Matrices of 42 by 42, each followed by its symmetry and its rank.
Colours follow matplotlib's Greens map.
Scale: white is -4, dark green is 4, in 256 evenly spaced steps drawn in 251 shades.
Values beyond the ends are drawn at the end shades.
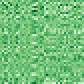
neither, rank five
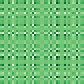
symmetric, rank one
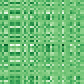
neither, rank two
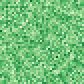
symmetric, full rank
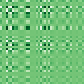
symmetric, rank one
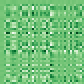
antisymmetric, rank two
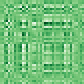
antisymmetric, rank two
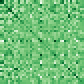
symmetric, rank five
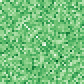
symmetric, full rank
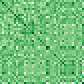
symmetric, rank five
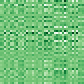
neither, rank two
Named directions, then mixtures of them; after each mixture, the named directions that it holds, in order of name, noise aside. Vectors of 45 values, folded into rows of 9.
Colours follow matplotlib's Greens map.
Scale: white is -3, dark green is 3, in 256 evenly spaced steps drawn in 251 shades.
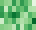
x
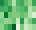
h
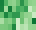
h, x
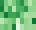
h, x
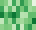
x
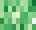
x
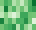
x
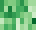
h, x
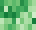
h, x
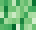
h, x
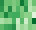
h, x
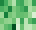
h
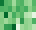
h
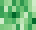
x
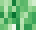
h, x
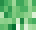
h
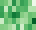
x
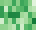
x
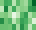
x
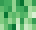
h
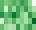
x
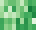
h, x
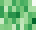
x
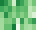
h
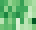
h, x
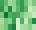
h, x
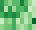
h, x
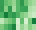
h, x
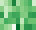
h, x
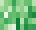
h
